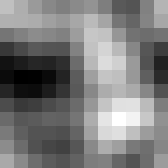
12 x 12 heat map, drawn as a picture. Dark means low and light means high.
Average level on the scale: 50%. Ninth with the lowest average: middle left. Lone odd cells: none. Odd rows or columns: none.
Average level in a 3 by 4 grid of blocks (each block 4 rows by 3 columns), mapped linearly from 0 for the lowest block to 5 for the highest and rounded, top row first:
3 3 4 3 | 0 1 5 3 | 3 2 5 4
